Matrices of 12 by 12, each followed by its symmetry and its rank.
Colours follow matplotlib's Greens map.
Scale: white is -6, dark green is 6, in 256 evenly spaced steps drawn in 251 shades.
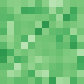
antisymmetric, full rank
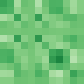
symmetric, rank two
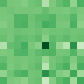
symmetric, rank two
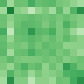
symmetric, rank two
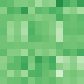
neither, rank two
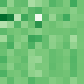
neither, rank two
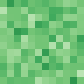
antisymmetric, full rank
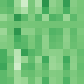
neither, rank two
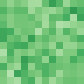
antisymmetric, full rank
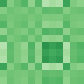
symmetric, rank one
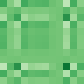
symmetric, rank one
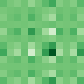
symmetric, rank one
